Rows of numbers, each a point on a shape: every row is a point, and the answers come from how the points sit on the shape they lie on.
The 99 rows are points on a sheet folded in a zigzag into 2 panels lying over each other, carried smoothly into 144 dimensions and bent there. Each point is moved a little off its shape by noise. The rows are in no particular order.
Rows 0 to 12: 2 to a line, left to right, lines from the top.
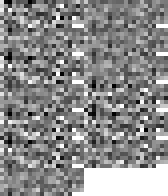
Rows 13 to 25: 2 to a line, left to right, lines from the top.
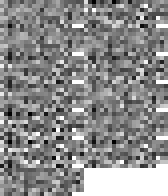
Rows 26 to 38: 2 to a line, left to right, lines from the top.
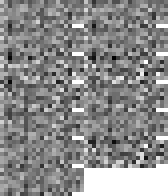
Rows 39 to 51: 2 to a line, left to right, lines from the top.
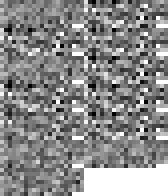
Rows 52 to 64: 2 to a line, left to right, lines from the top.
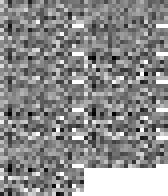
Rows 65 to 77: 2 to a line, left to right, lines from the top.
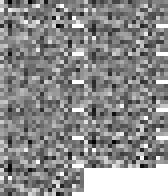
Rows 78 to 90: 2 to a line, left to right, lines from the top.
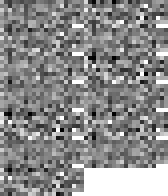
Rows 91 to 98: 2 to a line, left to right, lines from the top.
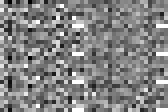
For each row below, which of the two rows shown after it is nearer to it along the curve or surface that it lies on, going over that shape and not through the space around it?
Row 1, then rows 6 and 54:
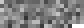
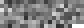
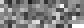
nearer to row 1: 54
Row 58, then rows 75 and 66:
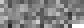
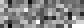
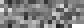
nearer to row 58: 75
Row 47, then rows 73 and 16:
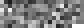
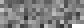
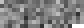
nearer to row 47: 73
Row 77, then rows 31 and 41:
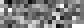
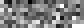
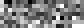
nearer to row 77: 41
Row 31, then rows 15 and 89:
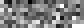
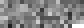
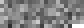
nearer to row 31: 89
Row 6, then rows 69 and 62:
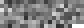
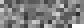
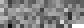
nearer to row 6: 62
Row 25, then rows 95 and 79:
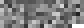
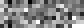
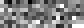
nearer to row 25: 79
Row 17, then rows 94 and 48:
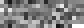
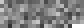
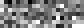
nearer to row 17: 48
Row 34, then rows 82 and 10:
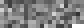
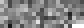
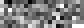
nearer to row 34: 10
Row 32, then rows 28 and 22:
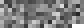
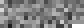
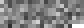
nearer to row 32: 22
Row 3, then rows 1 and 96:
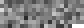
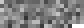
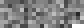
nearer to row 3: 96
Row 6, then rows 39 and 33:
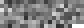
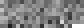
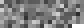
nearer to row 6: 39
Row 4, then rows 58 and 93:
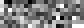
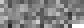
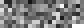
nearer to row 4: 93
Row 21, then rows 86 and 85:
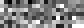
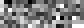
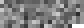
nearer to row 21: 86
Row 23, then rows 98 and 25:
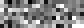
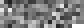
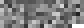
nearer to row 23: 98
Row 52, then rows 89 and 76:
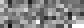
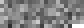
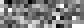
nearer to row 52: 89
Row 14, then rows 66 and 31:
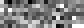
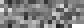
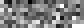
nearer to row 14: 66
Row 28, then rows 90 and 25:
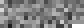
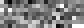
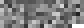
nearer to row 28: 90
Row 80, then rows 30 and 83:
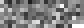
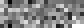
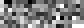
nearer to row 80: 83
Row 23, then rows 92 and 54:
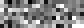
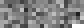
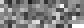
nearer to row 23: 54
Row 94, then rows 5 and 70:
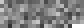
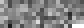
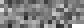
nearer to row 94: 5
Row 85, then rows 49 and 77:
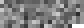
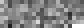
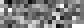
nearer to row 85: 49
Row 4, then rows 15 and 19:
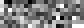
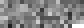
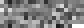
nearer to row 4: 19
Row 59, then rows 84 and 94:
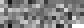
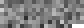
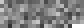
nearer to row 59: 84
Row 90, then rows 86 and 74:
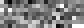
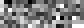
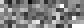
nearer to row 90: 86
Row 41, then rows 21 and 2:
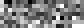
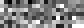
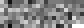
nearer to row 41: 21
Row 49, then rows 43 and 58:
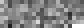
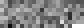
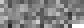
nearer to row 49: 58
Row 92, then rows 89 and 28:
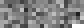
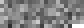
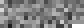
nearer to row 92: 28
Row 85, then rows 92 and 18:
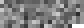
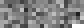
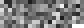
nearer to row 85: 18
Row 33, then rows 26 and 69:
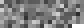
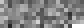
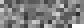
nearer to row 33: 69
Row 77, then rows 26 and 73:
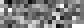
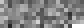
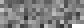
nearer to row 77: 73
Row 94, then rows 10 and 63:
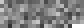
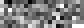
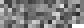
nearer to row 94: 63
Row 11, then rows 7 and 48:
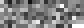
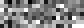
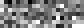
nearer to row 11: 48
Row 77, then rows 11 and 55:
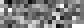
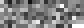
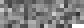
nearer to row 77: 55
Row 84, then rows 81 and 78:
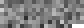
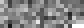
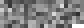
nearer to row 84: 78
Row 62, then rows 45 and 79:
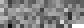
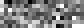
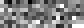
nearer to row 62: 45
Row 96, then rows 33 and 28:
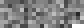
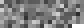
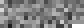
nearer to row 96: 28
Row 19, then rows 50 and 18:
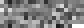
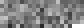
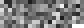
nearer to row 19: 18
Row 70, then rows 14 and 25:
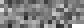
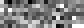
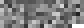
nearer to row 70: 14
